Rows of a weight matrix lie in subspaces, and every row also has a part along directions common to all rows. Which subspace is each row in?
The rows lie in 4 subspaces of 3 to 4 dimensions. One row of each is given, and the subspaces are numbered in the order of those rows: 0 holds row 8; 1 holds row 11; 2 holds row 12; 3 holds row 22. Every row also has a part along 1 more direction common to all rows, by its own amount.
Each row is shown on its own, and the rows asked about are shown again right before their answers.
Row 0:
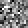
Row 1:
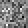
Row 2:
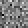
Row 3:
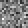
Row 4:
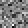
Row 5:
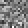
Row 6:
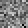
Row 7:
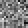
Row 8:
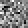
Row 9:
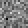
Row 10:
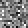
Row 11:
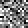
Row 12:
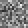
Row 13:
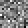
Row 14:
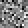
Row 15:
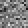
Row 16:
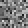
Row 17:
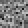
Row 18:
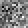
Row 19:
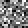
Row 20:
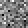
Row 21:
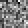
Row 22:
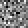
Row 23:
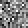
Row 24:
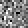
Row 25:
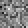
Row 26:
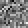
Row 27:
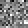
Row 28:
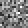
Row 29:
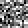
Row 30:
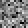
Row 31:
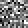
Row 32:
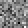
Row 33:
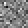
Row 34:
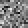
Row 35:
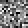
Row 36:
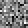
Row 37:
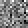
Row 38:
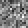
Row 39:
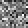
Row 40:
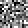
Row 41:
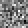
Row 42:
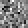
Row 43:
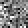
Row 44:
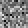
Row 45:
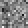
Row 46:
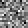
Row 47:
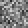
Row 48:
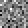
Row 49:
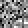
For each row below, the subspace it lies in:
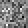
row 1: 2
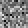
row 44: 0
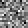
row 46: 1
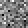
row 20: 2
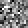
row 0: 0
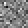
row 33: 1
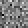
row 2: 0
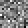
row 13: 1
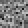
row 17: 0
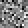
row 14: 3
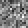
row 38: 2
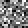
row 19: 0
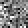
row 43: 1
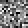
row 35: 3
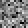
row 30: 1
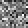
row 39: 0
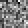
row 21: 3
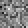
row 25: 1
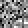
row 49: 3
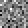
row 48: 1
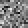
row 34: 0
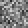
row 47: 1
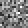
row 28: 3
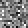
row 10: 1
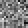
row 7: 3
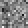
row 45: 0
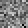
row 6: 1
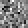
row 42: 0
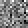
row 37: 2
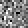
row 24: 3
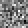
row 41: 2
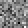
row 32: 1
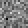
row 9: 3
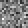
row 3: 3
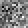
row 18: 2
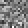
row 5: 0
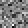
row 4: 1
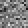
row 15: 2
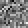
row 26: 2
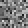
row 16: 0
